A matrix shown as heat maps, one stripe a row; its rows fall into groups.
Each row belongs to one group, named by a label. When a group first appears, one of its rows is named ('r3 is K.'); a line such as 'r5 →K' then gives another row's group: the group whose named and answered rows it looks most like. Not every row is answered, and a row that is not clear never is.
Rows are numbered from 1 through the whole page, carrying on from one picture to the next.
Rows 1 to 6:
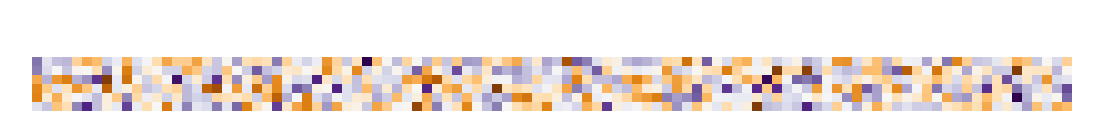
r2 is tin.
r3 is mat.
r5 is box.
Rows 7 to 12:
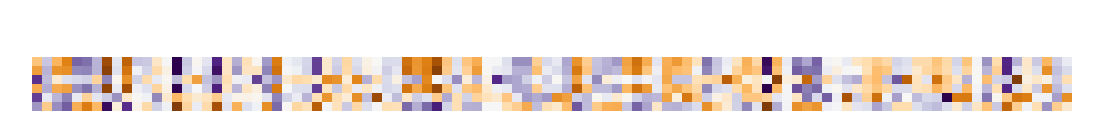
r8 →mat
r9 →tin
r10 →mat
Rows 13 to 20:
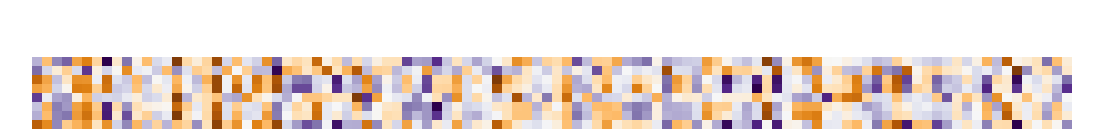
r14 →tin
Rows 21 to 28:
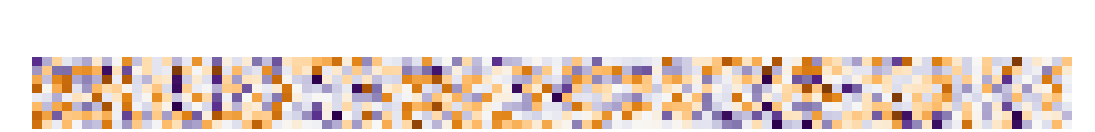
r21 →tin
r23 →mat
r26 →mat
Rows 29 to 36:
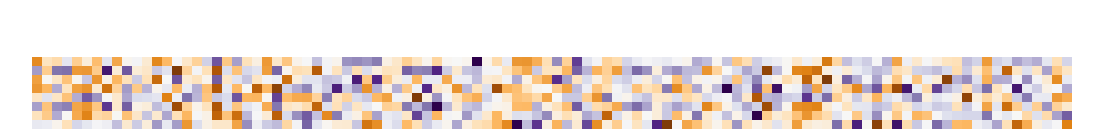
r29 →box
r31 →box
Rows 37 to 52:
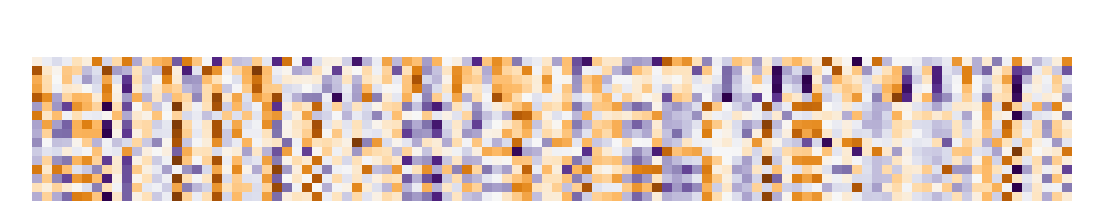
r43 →box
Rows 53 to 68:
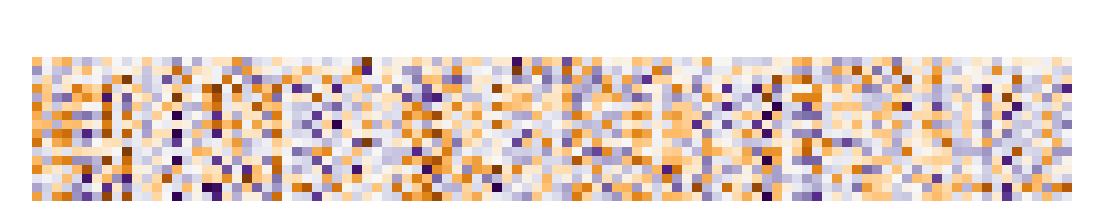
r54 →box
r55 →tin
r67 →tin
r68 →mat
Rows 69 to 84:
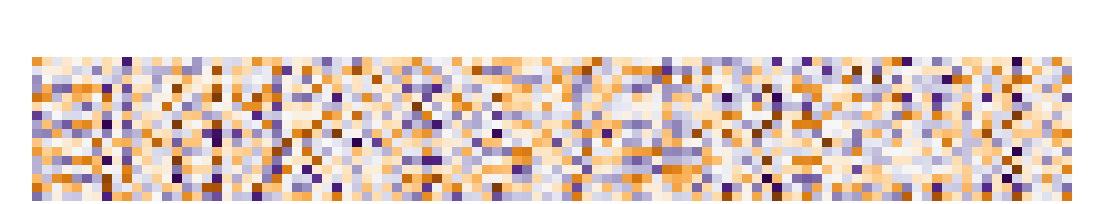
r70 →box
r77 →tin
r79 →box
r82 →mat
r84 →tin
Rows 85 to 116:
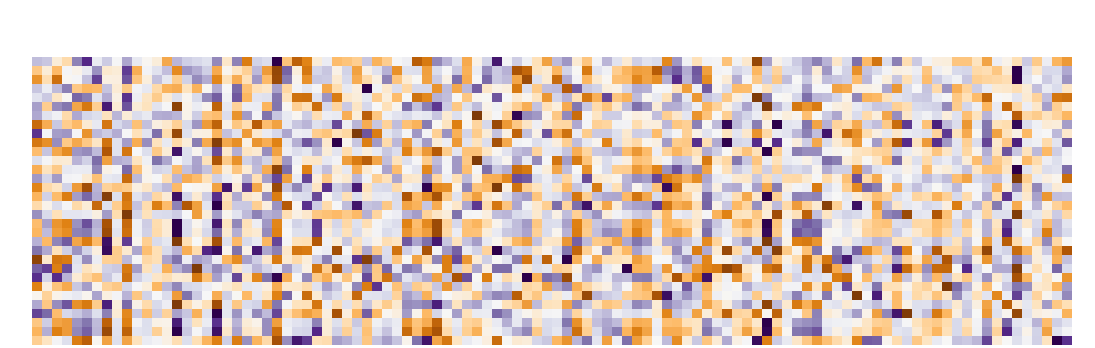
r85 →tin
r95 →mat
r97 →box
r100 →mat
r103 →mat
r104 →mat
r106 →tin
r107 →box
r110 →box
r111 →box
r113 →tin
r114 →mat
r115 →mat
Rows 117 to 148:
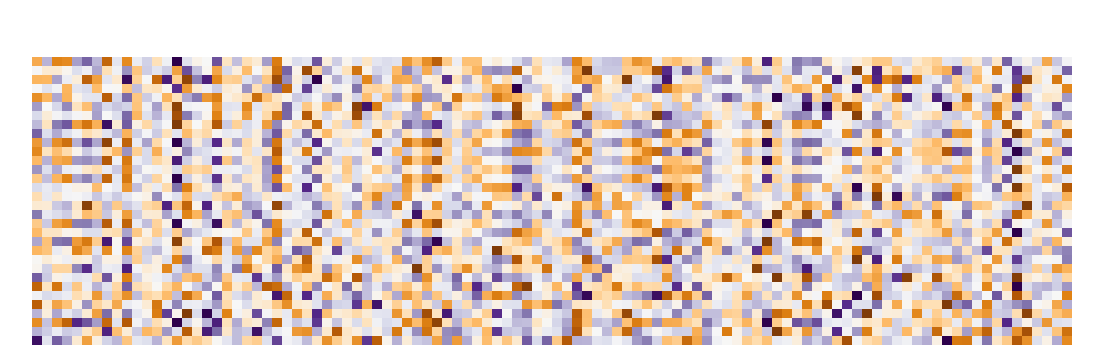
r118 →box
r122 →box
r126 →mat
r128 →mat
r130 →mat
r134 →tin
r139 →box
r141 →tin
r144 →box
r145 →tin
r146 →mat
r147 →tin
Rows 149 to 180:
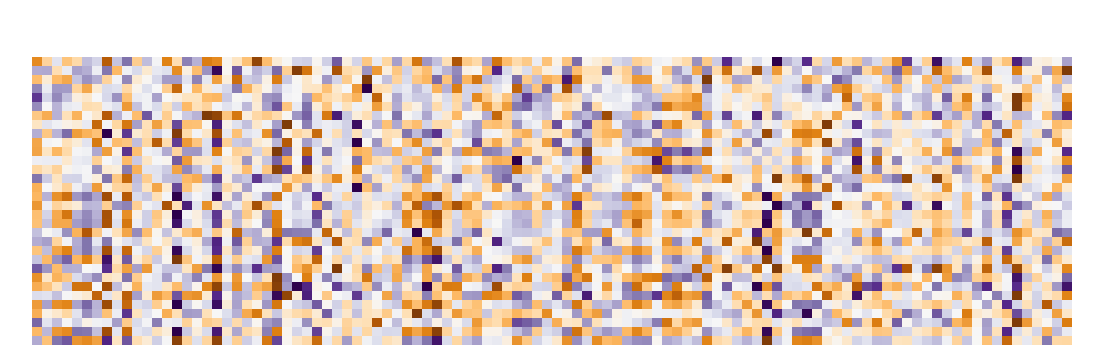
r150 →tin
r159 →box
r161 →box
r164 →mat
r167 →mat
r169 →tin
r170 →mat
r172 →tin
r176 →mat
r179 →mat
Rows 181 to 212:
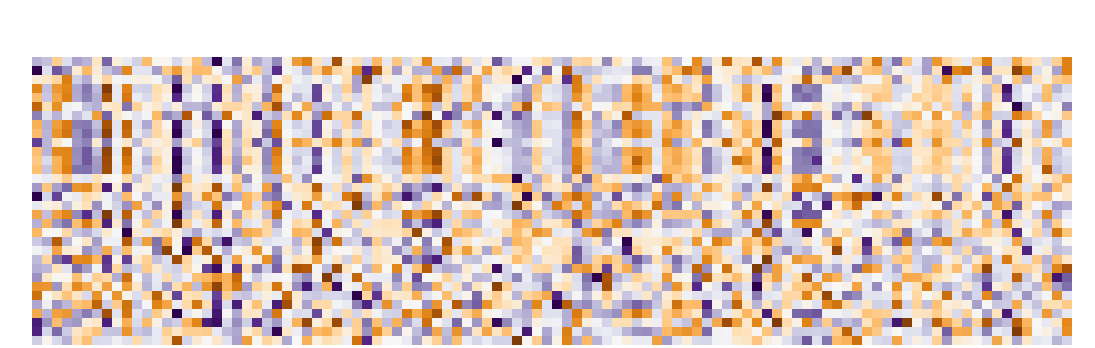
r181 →tin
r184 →mat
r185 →mat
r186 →box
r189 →mat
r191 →mat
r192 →mat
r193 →mat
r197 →box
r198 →mat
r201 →tin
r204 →tin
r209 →mat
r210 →tin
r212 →box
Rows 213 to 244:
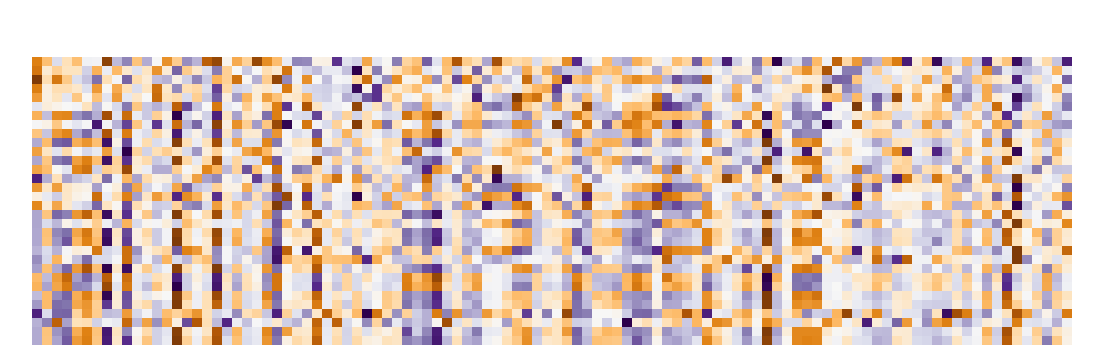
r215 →box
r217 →box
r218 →box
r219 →mat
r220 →box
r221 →mat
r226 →tin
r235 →tin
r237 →mat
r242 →tin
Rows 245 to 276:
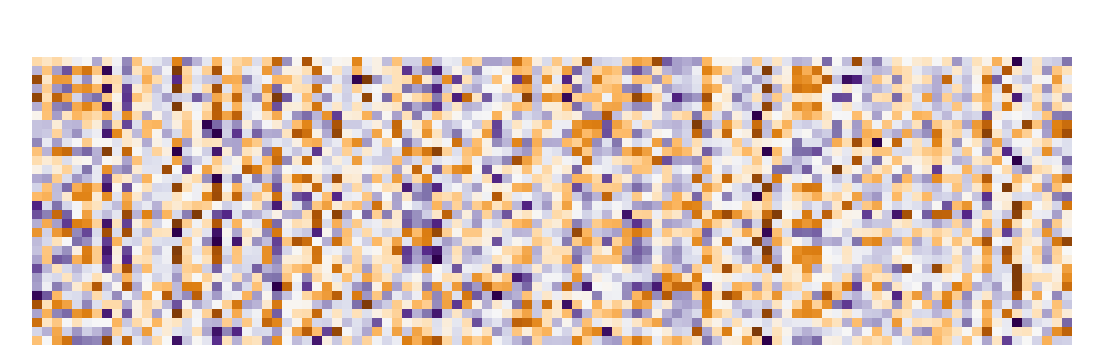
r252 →tin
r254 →box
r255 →mat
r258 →tin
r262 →tin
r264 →mat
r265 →tin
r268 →tin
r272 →box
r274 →box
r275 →tin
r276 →mat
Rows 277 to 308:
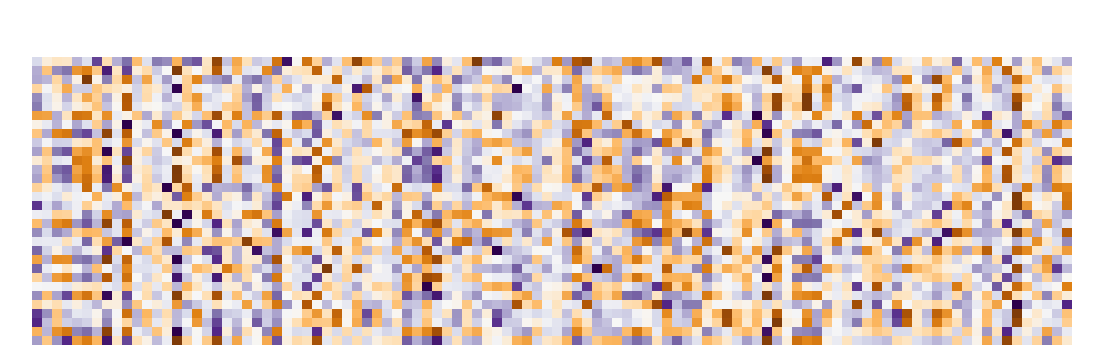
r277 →box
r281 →tin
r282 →tin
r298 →tin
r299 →mat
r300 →tin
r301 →mat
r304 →box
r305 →tin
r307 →mat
